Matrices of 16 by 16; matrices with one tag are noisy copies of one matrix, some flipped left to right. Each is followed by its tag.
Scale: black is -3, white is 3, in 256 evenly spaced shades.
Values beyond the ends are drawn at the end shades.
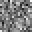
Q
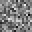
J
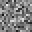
J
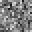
Q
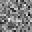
J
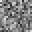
Q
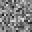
J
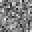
Q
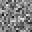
J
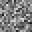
J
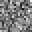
Q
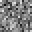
Q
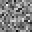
J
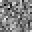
Q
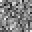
Q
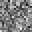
Q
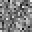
Q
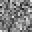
Q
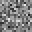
J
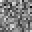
Q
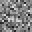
J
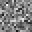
J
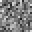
Q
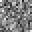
Q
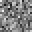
Q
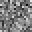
Q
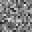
J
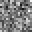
Q
